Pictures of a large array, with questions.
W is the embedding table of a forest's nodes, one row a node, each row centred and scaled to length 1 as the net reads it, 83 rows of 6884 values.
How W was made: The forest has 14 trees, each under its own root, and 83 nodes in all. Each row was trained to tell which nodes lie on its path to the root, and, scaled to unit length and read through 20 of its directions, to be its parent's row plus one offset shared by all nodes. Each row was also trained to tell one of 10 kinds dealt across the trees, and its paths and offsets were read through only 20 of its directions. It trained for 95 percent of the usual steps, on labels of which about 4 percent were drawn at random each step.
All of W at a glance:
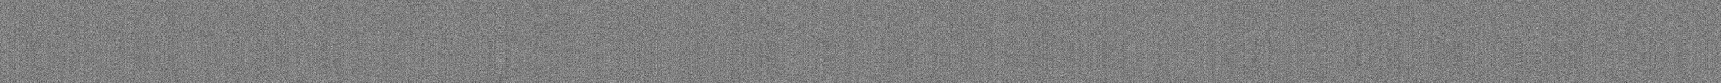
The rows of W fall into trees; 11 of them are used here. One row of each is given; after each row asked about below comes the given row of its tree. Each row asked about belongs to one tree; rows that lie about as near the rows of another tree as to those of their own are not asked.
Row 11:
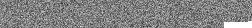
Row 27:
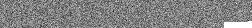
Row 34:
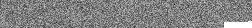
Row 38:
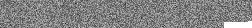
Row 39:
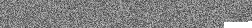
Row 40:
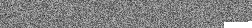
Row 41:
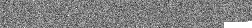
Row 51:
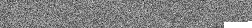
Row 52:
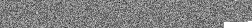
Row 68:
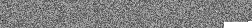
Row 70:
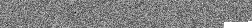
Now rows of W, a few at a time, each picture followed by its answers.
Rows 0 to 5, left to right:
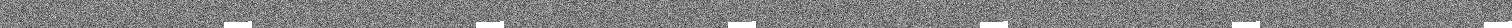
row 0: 39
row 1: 11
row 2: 51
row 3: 70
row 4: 11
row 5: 27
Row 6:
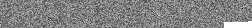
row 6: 68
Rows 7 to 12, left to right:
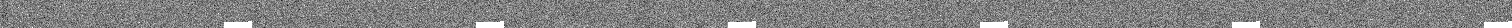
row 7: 41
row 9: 27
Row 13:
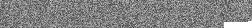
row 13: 70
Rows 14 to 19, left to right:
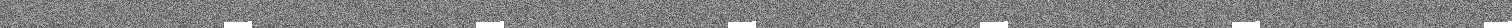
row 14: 40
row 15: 40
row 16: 11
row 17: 27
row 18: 34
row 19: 70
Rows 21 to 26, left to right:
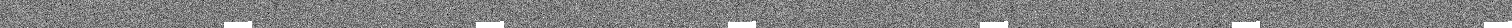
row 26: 52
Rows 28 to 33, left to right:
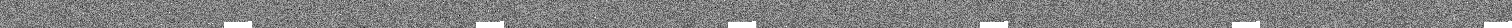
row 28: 51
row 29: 41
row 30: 40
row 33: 34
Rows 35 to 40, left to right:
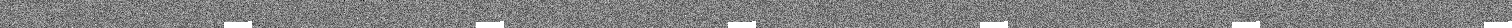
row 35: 38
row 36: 70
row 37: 11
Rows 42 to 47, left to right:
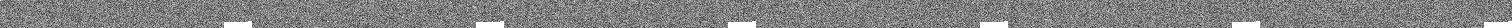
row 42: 38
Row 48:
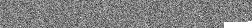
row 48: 41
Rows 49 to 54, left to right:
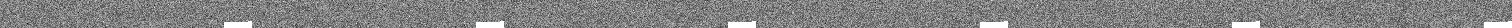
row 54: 27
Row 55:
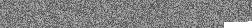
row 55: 34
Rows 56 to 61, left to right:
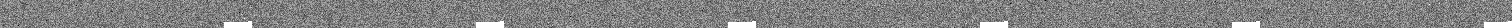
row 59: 41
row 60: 41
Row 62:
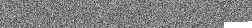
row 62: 27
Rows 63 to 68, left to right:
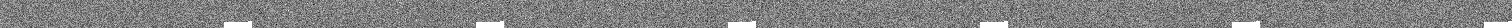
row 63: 39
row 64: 41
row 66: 52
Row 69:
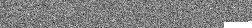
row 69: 40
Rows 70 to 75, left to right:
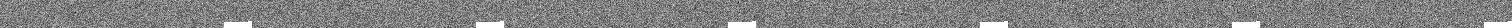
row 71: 52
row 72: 41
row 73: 41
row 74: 51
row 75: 27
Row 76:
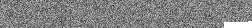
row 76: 68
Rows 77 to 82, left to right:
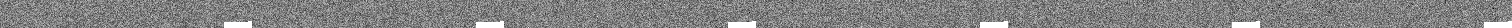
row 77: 11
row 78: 52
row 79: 51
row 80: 27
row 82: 27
